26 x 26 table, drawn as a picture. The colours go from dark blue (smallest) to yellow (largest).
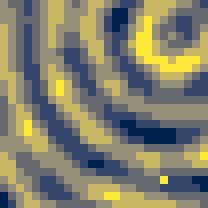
The halves do not mirror each other. Concentric rings centre on the top right. The top right is the ninth with the highest average. No single row or column stands out from its neighbours. The middle right is the ninth with the lowest average. One lone cell stands out, far higher than its neighbours.
